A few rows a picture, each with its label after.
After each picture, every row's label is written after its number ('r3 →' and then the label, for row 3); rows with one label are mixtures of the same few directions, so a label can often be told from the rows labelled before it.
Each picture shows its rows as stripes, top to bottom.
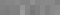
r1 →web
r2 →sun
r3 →sun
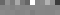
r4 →web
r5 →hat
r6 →web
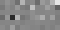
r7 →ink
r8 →web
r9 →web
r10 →hat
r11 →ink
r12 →hat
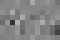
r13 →web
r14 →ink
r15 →hat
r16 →sun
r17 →hat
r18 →ink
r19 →ink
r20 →web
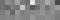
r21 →web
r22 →sun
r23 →hat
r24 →web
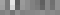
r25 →hat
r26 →hat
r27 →hat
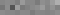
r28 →ink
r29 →hat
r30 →web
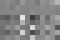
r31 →ink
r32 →hat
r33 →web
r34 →sun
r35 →sun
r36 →web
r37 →sun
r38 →web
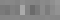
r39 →ink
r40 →sun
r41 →sun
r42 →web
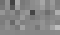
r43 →hat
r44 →hat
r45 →web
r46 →sun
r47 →hat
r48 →ink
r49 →ink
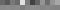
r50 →sun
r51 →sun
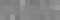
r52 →sun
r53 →ink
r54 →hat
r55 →hat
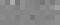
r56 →hat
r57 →ink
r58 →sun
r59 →web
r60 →ink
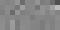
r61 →ink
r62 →ink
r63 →hat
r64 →web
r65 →hat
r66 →hat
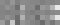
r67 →hat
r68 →ink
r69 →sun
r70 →ink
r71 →hat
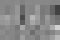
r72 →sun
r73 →ink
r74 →ink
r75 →sun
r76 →sun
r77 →ink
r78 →web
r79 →ink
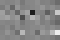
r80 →ink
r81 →hat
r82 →web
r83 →sun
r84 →ink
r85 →hat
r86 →ink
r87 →ink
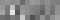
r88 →sun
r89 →hat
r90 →hat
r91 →sun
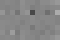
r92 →ink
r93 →sun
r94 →web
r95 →web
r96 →sun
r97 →web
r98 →hat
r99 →ink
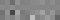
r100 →hat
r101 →hat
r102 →hat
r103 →web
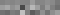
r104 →web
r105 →sun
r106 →sun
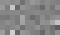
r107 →sun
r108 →hat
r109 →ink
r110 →sun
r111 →ink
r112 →ink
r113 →hat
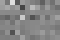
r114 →hat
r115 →sun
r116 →sun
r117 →sun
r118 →hat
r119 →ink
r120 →hat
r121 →sun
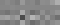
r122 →ink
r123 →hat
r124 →sun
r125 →sun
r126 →sun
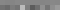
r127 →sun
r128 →sun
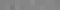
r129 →web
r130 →hat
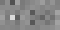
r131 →hat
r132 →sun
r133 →web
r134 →hat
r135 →web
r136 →ink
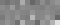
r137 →sun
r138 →hat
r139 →web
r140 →web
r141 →ink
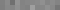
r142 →hat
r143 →web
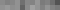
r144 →ink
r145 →sun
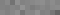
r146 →hat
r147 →sun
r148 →ink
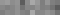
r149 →sun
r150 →ink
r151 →web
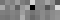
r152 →web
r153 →web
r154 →sun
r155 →sun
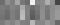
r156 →web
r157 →sun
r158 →sun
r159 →sun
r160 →web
